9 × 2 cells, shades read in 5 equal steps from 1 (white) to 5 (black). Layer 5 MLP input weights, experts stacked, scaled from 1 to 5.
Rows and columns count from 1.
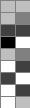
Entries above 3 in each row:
0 0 2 1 0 1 1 1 0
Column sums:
22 24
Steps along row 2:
up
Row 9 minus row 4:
-4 1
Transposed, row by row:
2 2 4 5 2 1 4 1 1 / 2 3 4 1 3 4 1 4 2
